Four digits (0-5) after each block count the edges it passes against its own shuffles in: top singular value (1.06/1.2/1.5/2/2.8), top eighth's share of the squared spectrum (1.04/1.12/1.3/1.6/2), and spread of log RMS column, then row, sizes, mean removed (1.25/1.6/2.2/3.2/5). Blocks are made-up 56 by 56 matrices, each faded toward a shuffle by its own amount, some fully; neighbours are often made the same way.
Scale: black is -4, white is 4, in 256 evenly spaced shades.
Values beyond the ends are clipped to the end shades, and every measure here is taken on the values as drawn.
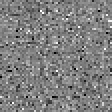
3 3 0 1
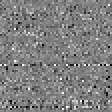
3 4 1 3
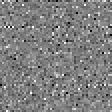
3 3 0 2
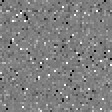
0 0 0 0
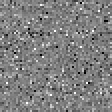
2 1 0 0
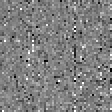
2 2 2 0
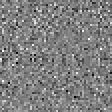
3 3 1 2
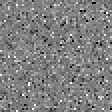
1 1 0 0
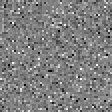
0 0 0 0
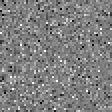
2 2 0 0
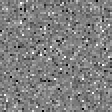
0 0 0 0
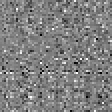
4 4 2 2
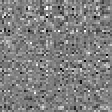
4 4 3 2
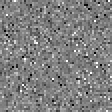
1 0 0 0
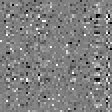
4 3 2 1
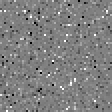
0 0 0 0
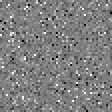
3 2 0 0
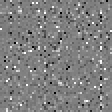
3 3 1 1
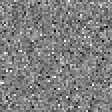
2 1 0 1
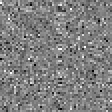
3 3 1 1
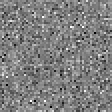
3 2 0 1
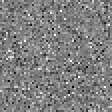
1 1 0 0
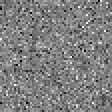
1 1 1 0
